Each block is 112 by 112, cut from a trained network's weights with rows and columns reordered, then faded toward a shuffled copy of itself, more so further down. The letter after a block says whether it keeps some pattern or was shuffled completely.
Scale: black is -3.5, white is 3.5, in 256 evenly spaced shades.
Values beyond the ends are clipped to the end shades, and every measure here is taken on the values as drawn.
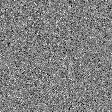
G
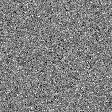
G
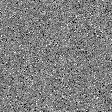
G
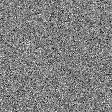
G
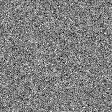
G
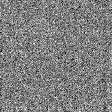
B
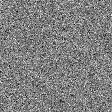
G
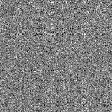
B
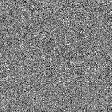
B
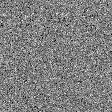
G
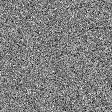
G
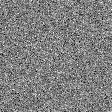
G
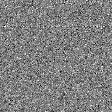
B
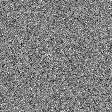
G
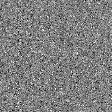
B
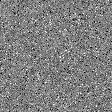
G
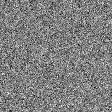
B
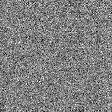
B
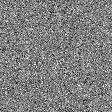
G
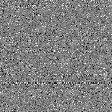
B
